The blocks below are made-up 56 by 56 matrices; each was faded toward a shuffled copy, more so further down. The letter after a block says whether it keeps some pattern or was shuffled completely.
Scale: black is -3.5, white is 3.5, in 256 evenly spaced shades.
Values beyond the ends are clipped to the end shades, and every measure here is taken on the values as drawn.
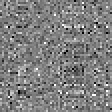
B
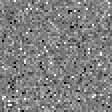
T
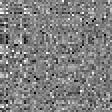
B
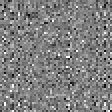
B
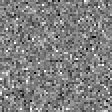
T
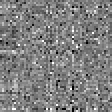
B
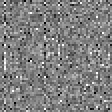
B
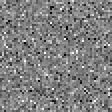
T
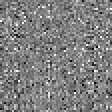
B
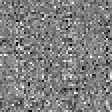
B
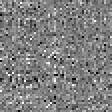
B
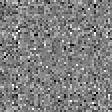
B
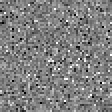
T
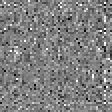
B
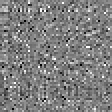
B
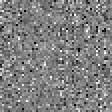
B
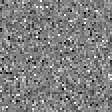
T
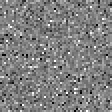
T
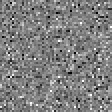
B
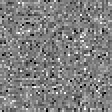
B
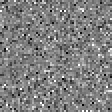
T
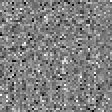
B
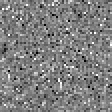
T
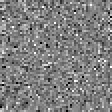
B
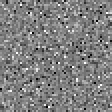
T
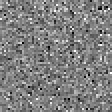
B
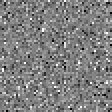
B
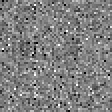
B
